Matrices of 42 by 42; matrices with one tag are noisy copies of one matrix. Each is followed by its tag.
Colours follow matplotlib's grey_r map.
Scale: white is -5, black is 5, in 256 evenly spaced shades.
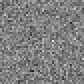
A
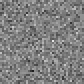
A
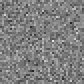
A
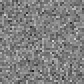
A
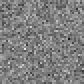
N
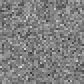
N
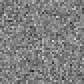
A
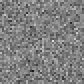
A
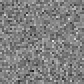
A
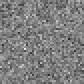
N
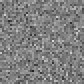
A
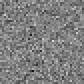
A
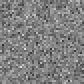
N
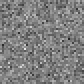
N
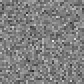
A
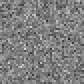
N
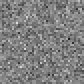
N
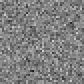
A
